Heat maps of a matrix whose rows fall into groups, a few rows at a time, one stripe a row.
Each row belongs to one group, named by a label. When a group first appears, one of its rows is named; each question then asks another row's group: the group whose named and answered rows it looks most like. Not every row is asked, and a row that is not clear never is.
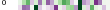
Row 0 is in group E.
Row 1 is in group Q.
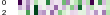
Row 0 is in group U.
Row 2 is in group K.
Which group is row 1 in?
Q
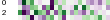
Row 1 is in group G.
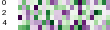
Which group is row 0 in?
G
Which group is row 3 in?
U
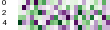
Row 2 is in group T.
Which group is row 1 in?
Q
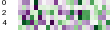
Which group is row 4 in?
K
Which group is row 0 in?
Q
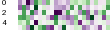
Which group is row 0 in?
U
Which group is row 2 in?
G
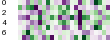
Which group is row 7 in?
G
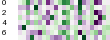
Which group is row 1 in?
Q
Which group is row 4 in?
E
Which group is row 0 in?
E
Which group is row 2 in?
E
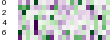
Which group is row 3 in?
U
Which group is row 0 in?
Q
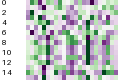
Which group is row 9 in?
T
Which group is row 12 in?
T
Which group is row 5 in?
Q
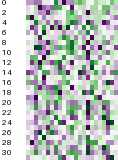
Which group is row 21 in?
E
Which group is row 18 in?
G
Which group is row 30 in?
E
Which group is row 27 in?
Q
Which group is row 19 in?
U
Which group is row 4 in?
E
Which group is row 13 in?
G
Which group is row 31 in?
U
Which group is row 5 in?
G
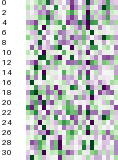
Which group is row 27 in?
K
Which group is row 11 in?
K
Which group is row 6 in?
G
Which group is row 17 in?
E
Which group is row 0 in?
T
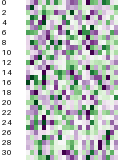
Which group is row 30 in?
G
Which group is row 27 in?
U
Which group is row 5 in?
G
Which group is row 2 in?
K
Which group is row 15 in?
U
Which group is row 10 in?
K
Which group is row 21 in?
G
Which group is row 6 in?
E
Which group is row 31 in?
T
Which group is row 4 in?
K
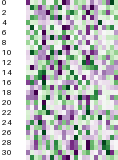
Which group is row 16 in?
Q
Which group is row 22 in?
T
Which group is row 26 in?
Q
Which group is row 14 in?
K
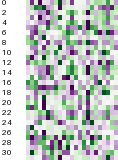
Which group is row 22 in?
T
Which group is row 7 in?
K
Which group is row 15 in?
G
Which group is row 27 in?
K
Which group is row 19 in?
Q
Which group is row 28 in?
G
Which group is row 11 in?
K
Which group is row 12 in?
U
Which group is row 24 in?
G
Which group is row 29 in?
G
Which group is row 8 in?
E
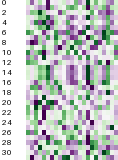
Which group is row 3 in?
T
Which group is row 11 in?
Q
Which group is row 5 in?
T
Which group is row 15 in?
T
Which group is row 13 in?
T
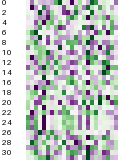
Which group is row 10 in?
T
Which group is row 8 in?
E
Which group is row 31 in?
T
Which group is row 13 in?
U
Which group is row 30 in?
E
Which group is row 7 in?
G
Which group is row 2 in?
G
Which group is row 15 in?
K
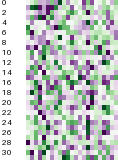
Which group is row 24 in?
E
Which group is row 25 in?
T
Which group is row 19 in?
G
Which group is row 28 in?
U
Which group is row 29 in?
T
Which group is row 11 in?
K
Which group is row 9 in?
U
